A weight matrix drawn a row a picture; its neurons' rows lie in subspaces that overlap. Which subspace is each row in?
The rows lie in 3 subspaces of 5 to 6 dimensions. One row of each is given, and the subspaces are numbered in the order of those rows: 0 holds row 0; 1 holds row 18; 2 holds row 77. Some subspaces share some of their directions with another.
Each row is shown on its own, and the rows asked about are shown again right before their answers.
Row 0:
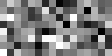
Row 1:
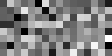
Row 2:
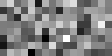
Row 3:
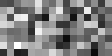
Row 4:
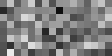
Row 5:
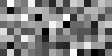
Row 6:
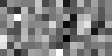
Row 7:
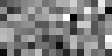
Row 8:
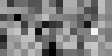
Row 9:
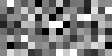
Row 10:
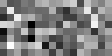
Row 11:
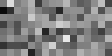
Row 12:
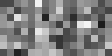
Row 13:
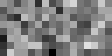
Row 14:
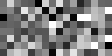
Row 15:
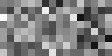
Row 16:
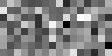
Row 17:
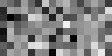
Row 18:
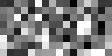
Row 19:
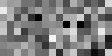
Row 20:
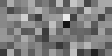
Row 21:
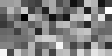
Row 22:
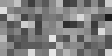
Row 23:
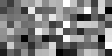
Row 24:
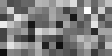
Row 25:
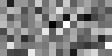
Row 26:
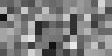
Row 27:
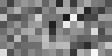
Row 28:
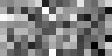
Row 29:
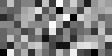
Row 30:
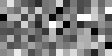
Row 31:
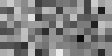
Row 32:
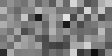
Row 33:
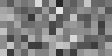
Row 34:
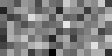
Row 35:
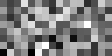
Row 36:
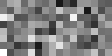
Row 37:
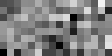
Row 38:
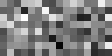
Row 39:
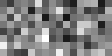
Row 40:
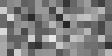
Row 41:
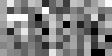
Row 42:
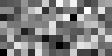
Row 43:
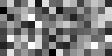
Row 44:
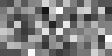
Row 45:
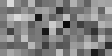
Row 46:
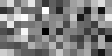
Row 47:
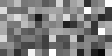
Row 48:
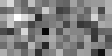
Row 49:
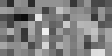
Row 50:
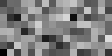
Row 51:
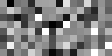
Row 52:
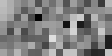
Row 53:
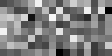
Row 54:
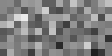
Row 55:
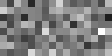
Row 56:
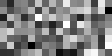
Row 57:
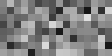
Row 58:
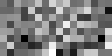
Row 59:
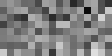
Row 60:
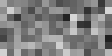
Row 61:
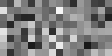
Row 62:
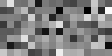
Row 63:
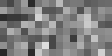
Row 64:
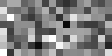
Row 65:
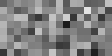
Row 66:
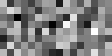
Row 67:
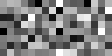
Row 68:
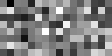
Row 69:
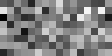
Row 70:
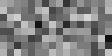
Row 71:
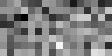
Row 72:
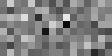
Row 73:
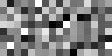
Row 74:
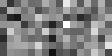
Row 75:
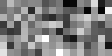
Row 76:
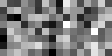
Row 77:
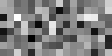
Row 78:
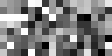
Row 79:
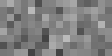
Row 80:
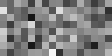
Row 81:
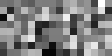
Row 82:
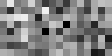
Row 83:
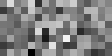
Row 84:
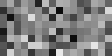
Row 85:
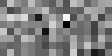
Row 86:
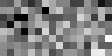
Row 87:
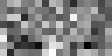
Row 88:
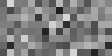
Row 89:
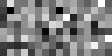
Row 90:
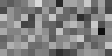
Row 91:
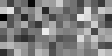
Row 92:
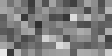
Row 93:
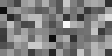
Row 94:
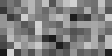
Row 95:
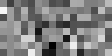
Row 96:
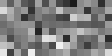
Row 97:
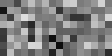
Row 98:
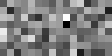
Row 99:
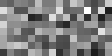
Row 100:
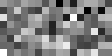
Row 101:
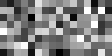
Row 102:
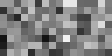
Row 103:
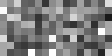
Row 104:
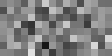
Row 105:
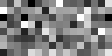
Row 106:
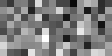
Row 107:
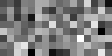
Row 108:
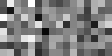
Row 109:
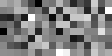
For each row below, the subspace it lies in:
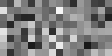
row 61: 2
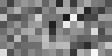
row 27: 2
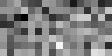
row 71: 2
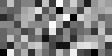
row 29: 0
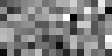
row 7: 1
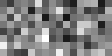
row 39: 1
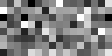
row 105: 0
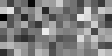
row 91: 2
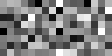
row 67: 0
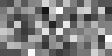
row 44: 2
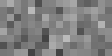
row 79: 1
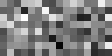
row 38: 2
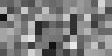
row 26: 1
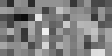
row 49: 2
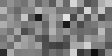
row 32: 1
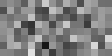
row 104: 2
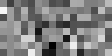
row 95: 1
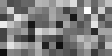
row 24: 2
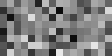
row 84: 0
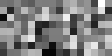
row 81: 1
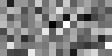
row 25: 0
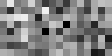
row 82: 2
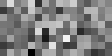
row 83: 1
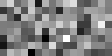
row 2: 1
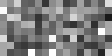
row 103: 0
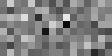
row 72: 0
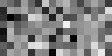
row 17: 0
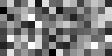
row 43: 2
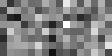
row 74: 1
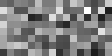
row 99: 1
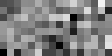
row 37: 1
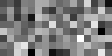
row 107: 0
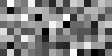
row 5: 2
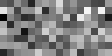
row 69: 2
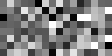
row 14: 2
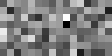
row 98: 2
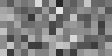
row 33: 0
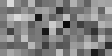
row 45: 2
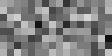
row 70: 2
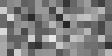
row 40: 0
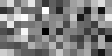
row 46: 2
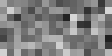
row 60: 1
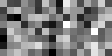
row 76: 1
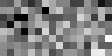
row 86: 2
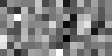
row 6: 1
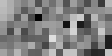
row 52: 1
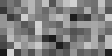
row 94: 2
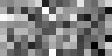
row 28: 2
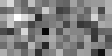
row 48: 2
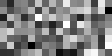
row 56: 1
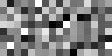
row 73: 2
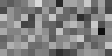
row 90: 0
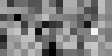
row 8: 1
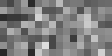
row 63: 2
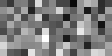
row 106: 1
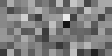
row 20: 2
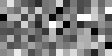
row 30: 2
